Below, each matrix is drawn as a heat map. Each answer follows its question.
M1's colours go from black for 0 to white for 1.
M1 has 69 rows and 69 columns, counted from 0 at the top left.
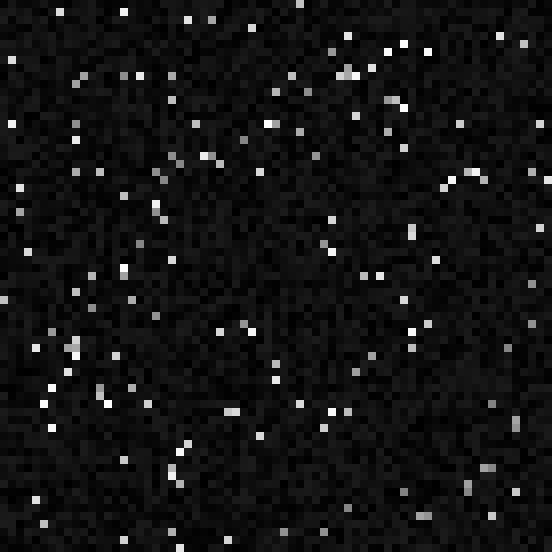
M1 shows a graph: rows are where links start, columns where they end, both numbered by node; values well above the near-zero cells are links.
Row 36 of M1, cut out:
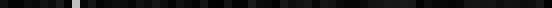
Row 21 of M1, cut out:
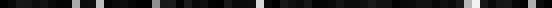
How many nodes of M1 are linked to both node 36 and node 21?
1
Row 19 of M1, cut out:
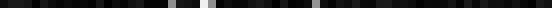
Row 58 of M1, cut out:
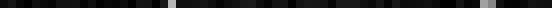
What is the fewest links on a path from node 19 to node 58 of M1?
2
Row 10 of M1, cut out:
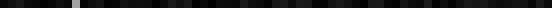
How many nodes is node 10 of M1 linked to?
1
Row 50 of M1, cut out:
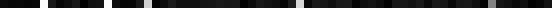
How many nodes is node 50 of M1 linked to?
5
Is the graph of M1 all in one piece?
yes
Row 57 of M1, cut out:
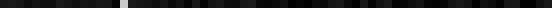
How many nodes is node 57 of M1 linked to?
1
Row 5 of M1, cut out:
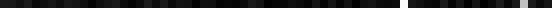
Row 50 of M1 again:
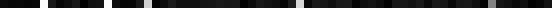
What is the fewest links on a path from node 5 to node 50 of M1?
1
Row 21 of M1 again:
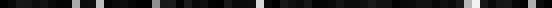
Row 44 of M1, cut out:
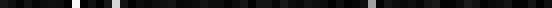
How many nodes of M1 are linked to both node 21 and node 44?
1
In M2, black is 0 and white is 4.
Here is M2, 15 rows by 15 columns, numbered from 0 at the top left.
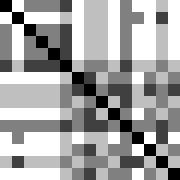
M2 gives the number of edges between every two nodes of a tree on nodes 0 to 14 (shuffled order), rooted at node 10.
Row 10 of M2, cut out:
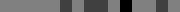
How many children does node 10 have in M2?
4
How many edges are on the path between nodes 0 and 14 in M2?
4
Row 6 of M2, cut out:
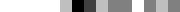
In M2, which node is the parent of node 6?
7
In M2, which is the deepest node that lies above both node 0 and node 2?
5
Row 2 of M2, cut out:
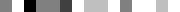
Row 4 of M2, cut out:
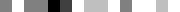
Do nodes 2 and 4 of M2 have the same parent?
yes
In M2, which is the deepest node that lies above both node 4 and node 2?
5
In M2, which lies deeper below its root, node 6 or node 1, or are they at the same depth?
the same depth
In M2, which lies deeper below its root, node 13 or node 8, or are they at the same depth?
the same depth
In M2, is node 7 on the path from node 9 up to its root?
yes
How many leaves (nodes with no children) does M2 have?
11
